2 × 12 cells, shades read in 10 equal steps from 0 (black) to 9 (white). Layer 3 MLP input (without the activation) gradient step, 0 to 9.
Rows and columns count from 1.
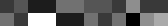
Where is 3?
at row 1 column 2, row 1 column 7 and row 1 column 8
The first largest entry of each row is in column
10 3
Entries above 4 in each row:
1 4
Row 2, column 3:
9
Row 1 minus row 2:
-2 1 -8 -8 3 3 -1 1 -2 5 -3 -4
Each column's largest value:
4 3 9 9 4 4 4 3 4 5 5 6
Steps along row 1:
up down same up same down same down up down same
